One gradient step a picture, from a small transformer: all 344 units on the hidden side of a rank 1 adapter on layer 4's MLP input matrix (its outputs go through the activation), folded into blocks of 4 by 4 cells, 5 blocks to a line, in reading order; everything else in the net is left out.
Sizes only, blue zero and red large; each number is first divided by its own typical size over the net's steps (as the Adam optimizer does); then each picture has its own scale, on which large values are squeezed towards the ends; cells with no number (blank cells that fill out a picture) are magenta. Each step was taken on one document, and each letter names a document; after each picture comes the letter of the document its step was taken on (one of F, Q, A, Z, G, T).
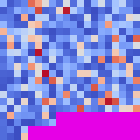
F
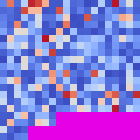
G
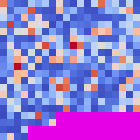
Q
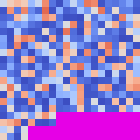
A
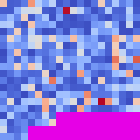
F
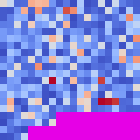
F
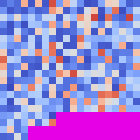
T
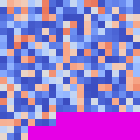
A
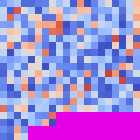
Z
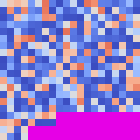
A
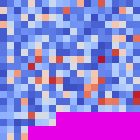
F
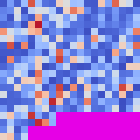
Q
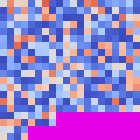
A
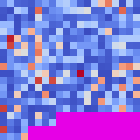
F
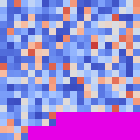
Z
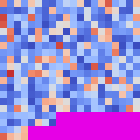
Z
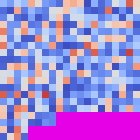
Z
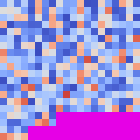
T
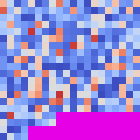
Q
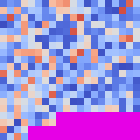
Z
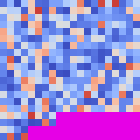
Q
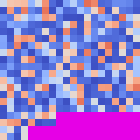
A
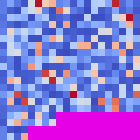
G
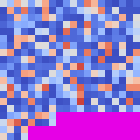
A
